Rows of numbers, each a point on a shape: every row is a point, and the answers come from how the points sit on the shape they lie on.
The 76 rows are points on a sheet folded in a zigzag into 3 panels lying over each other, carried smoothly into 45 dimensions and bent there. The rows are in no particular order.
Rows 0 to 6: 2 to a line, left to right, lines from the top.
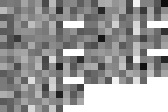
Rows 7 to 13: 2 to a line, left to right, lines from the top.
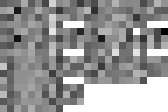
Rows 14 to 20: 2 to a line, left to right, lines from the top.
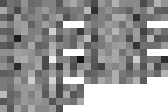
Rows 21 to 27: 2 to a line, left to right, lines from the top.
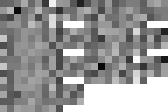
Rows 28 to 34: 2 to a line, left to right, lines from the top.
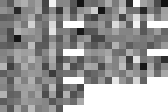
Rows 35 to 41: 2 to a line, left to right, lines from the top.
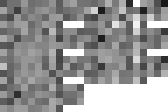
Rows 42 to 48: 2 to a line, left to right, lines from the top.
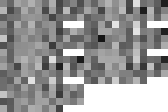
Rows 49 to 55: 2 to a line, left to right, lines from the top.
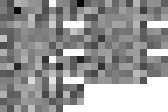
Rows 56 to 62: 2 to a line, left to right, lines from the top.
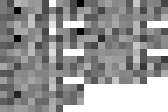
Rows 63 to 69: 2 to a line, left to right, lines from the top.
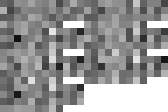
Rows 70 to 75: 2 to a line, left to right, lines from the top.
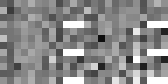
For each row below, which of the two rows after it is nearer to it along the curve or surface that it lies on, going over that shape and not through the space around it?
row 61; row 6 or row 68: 6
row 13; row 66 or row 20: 20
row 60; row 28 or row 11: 28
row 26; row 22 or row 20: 22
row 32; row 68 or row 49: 68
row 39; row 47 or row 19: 47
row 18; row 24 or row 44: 24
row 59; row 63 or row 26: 26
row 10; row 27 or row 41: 27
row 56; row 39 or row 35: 35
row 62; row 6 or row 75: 75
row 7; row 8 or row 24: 24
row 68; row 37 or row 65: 37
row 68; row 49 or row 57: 57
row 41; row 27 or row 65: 65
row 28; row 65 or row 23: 65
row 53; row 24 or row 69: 24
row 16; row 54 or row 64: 54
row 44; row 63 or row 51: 51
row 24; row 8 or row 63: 63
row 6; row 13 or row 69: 13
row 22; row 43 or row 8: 8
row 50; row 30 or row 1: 1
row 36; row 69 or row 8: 69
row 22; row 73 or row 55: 73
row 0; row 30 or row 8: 8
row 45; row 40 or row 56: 56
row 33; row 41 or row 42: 42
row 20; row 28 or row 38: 28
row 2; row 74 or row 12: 12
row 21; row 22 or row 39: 22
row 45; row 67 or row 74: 74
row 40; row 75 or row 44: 75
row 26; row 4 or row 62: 62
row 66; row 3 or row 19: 19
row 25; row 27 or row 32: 32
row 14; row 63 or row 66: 63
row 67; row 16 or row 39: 39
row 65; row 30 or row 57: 30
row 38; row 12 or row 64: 12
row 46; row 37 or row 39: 39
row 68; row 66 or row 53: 53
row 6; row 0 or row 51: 0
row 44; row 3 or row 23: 23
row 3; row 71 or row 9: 9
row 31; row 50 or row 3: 3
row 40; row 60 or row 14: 60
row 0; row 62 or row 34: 34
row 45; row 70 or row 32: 70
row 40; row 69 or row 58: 58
